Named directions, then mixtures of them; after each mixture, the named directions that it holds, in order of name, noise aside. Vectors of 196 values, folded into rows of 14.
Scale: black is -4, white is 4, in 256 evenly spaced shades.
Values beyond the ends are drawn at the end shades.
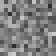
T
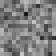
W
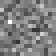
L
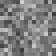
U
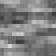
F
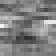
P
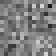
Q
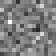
L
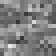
F, Q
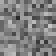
Q, T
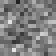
L, P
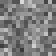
U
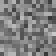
Q, T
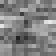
P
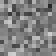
T
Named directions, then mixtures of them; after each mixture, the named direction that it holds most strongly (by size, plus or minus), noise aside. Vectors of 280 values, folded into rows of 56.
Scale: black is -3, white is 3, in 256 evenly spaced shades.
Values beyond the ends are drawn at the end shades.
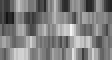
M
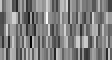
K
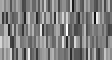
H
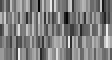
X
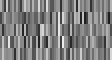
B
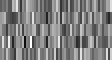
K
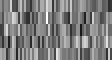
K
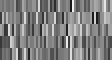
H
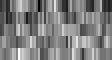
M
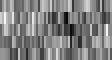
X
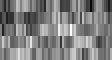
M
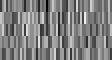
B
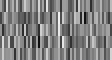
B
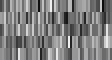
X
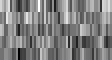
X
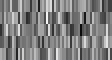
X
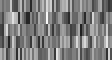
K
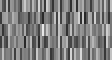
B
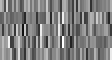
B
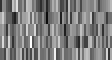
K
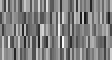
B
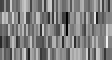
H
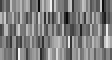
X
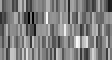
K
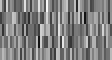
B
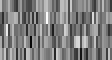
K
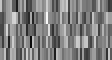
K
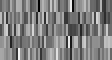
X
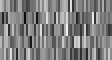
H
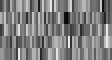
X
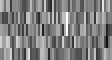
H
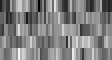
M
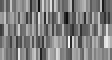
X
